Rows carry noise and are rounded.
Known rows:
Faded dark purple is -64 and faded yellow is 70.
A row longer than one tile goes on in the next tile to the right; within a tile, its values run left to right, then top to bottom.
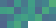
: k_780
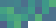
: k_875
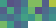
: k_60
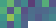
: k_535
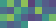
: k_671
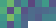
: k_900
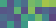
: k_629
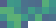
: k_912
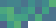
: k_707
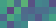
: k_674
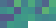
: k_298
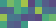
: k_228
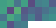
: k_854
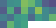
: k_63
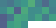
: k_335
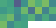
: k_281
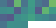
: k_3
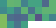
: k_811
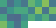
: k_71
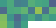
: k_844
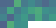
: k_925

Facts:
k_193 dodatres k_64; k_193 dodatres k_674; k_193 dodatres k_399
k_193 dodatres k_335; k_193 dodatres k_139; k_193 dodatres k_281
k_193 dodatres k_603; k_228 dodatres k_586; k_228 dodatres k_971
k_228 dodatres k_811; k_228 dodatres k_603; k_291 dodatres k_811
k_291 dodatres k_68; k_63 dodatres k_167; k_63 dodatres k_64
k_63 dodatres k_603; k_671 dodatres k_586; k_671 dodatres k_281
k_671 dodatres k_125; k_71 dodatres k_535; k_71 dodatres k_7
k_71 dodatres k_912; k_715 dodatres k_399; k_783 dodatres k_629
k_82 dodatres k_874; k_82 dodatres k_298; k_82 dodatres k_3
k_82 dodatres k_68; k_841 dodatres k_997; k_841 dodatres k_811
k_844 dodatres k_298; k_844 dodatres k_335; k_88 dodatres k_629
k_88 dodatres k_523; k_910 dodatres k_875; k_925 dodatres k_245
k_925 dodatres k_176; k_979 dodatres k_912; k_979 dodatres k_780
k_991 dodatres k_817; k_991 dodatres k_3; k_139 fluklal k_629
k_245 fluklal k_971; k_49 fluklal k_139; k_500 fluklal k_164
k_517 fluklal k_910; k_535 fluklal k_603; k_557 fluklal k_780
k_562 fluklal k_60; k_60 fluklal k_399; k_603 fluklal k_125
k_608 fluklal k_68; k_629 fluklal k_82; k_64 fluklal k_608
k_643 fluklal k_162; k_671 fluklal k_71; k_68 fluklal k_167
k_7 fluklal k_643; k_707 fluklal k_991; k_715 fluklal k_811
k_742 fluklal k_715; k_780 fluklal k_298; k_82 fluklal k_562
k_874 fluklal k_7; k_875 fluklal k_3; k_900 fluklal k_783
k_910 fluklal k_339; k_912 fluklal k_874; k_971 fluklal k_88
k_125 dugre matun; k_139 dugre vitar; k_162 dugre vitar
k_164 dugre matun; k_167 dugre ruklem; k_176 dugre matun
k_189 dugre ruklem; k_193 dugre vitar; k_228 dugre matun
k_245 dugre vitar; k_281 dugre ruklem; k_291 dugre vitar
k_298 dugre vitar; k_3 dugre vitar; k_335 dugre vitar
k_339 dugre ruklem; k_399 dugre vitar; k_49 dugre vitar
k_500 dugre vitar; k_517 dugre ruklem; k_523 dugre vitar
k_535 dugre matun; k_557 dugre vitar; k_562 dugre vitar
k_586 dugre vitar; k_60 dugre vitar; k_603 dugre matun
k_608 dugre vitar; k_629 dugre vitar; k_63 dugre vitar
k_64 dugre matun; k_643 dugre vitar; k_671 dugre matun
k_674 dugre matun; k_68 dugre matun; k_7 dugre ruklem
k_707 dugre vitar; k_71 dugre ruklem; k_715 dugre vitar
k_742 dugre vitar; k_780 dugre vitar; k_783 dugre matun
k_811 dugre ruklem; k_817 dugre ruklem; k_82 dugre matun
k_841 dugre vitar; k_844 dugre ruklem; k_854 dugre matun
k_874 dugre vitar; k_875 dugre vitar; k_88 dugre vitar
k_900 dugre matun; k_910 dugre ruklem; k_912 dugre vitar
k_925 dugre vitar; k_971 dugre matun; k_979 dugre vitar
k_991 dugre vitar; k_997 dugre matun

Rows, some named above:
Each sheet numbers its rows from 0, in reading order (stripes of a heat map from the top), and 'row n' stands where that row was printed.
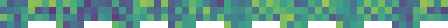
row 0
k_49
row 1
k_68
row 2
k_399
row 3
k_715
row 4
k_339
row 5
k_517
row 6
k_167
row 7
k_139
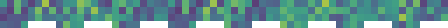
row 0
k_783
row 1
k_63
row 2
k_997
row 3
k_783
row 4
k_68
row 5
k_7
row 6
k_643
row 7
k_64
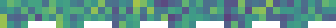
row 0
k_811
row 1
k_910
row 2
k_193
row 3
k_162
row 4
k_88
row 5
k_523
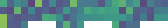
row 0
k_82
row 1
k_991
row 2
k_997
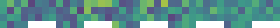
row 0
k_971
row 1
k_629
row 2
k_60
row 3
k_162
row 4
k_586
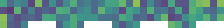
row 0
k_82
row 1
k_874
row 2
k_603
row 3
k_399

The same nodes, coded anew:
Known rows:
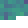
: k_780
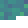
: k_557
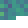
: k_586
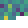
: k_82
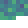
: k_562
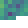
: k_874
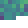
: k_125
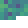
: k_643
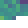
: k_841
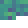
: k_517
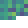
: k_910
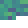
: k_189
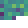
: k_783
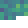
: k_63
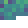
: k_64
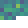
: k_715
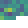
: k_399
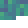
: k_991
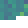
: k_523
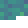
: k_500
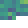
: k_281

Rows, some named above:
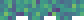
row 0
k_844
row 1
k_228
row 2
k_193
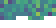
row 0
k_64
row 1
k_71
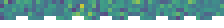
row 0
k_64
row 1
k_3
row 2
k_629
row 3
k_844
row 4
k_281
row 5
k_991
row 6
k_167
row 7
k_335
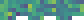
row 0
k_811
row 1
k_7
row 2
k_88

